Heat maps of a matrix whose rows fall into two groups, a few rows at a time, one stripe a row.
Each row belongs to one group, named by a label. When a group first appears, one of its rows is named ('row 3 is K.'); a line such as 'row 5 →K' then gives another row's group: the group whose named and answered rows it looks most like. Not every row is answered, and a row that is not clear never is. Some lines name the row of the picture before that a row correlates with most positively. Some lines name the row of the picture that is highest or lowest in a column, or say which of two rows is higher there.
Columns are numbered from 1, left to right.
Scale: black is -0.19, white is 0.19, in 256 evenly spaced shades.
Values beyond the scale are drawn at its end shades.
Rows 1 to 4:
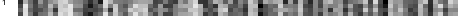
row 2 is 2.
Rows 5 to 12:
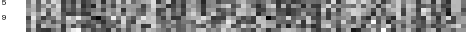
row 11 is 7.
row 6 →7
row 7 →7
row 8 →7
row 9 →2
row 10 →2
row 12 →2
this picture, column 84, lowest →6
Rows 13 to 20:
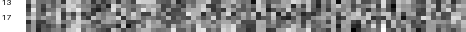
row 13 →2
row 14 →2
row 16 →7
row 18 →2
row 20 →2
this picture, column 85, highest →15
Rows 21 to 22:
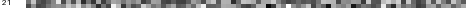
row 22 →2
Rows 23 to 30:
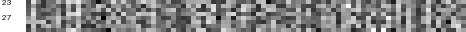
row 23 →2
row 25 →7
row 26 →2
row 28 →7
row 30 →2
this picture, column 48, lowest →28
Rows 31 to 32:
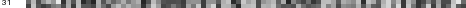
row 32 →7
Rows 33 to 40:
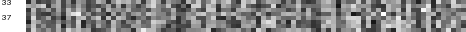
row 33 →7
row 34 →7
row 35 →7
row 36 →2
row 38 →7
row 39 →7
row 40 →2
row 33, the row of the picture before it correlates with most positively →32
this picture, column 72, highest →36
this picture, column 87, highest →34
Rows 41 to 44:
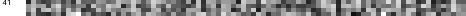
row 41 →7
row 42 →7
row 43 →7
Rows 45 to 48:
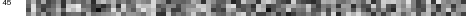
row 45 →7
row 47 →2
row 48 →7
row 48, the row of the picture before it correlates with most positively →42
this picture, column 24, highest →47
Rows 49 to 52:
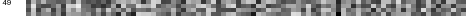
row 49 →7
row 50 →2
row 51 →7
